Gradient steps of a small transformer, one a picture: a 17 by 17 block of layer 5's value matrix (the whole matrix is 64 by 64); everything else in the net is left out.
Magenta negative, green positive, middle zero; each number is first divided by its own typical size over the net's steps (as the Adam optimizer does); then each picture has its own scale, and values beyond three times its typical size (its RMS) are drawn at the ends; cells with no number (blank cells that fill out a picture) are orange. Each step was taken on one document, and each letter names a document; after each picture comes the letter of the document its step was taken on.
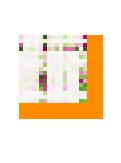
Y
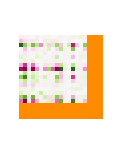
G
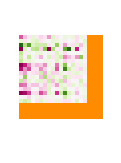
G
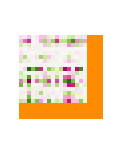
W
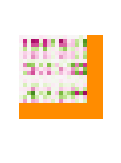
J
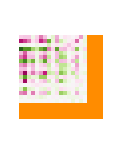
G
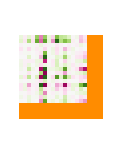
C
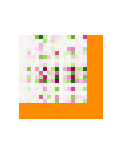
Y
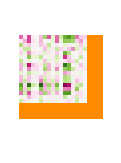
W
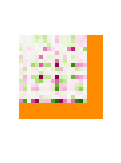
Y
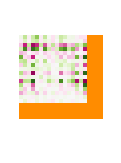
J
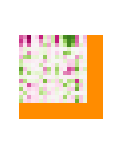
W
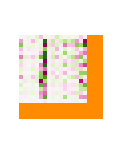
C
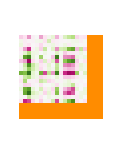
W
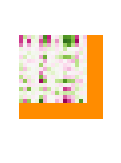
W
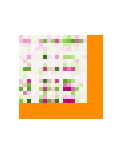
W
